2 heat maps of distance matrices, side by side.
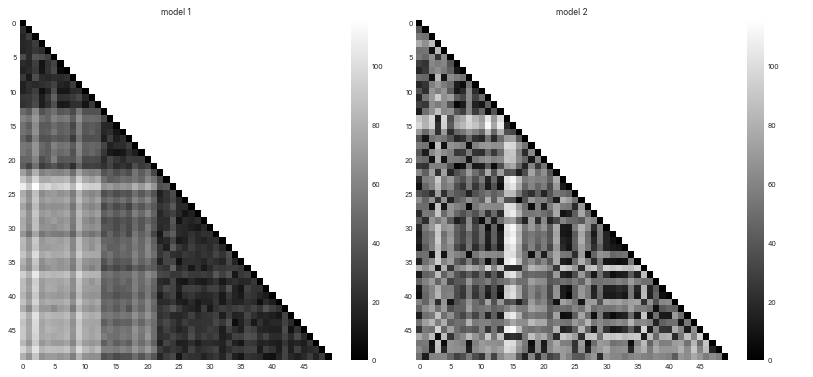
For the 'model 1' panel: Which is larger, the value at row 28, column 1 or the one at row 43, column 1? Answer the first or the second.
the second
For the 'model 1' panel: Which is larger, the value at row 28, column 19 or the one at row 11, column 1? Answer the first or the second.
the first
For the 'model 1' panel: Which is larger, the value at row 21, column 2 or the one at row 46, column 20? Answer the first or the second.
the second
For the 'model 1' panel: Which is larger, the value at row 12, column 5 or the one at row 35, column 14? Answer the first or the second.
the second
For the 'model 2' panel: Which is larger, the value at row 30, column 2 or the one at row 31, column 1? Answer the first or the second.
the first
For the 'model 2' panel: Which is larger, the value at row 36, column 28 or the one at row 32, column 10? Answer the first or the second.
the first
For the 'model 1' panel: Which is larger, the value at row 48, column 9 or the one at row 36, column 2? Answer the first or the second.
the first
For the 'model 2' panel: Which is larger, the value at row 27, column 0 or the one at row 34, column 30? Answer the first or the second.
the second
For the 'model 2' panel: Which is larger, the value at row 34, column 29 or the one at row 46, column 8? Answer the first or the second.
the second
